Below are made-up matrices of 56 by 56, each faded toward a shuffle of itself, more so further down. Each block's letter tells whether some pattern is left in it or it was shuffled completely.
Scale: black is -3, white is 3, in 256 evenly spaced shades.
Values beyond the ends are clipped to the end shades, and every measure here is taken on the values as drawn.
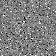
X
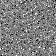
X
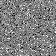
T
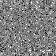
T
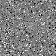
T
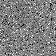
X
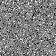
X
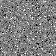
T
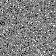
X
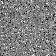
T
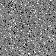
X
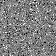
X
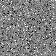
T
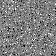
T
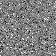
X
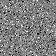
X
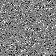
X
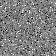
X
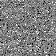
T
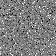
X
